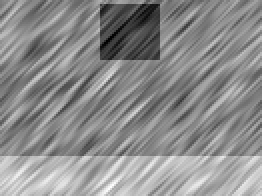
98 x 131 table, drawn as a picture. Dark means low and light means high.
Seam: horizontal, 80% of the way down, the bottom part higher. Odd patch: lower, in the top middle. Ninth with the lowest average: top middle.
